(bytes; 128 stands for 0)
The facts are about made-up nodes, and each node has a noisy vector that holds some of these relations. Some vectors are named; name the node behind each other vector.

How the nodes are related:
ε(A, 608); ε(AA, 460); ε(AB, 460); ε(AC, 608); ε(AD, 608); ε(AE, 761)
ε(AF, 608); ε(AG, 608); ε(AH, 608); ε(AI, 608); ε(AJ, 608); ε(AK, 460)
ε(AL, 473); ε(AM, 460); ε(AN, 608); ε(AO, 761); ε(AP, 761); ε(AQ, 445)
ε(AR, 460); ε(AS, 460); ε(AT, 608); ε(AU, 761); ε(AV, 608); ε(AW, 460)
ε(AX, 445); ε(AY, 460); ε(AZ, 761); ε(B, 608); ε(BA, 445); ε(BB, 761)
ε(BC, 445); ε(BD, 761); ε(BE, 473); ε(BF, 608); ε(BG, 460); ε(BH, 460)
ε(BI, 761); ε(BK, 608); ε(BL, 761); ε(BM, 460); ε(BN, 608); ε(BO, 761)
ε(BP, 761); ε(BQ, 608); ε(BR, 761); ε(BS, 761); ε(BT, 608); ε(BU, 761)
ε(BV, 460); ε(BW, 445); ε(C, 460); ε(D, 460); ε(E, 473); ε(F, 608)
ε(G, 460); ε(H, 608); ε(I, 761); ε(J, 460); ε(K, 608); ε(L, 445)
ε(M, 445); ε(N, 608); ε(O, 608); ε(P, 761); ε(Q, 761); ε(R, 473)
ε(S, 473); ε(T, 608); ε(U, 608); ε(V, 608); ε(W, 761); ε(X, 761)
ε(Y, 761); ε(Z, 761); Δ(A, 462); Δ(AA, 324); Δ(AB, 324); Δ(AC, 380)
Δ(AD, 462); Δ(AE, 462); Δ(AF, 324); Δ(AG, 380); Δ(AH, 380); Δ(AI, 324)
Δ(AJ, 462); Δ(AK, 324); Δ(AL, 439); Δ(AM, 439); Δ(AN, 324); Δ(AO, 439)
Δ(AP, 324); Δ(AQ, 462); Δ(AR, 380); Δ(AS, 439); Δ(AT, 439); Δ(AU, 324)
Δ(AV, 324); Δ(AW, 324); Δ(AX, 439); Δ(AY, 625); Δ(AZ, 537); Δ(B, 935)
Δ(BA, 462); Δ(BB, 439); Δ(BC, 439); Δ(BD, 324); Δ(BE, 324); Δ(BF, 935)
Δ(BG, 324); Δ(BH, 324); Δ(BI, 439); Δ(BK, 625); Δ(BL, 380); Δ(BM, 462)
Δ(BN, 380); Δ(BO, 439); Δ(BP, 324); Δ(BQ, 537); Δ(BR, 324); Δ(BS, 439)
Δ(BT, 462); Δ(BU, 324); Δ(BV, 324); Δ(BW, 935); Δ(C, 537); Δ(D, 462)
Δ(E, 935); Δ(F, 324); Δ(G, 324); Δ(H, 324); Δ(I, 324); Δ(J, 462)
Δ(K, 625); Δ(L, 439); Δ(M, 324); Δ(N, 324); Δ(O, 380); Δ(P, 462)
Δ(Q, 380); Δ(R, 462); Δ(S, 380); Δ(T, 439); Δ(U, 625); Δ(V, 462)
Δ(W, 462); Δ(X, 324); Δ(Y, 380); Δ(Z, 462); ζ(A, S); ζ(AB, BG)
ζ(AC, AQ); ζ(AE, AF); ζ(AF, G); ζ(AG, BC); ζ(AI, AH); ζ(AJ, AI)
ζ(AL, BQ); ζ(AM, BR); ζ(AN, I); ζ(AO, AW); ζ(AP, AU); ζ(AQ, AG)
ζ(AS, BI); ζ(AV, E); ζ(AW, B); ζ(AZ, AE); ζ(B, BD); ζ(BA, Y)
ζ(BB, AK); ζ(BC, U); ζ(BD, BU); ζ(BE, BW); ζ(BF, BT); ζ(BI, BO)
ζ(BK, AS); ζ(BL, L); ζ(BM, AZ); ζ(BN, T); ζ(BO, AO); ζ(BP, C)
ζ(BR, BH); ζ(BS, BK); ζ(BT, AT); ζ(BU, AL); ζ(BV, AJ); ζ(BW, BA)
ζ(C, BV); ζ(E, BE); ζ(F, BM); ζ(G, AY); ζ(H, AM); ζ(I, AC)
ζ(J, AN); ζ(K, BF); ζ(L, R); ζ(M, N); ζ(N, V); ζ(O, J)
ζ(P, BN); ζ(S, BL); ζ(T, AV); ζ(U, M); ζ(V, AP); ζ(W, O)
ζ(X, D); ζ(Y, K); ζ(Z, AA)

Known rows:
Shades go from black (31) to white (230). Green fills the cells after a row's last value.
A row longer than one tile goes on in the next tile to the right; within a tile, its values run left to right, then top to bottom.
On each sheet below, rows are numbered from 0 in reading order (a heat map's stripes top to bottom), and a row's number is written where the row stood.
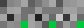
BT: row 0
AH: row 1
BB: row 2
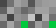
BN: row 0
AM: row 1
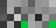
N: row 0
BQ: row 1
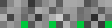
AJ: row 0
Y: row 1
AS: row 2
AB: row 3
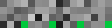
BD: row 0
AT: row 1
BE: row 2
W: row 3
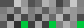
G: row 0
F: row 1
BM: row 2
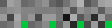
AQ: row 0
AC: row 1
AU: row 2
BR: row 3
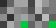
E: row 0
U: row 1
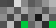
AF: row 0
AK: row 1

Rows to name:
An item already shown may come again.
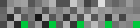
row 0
AP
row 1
AU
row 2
G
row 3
AE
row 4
O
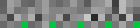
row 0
AG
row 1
J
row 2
O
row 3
AX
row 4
V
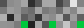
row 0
AD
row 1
AV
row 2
AZ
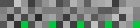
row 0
G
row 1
BF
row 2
F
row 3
B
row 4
T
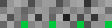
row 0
BK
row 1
Z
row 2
AY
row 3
K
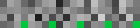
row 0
AQ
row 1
AY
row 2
BW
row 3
BC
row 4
U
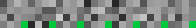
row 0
C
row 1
AW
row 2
AL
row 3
BA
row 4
BW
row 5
BS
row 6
J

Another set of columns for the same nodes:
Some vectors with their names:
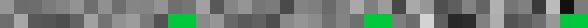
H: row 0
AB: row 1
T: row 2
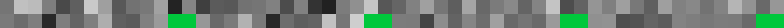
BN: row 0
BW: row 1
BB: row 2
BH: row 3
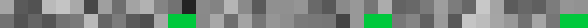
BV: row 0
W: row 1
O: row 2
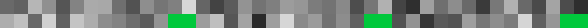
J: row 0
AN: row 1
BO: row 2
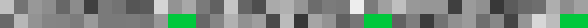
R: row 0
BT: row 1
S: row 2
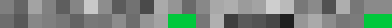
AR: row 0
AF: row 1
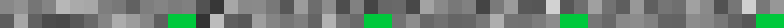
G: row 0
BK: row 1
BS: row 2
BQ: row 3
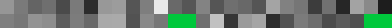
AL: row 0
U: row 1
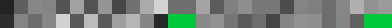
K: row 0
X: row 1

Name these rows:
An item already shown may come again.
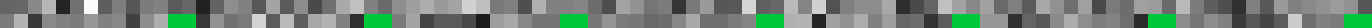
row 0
AC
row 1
K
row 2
AF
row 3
BS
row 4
V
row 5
AP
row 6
BU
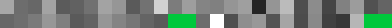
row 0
BQ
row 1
AQ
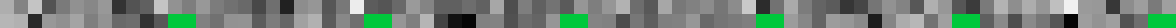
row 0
V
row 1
AL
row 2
AV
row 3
AM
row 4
B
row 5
AZ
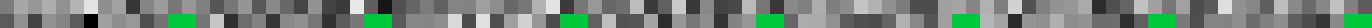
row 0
AZ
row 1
BC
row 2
BF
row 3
AG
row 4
BM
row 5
V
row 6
C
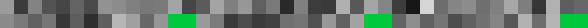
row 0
AW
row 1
BE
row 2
AS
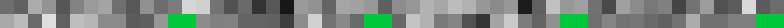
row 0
J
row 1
BD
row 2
AE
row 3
BS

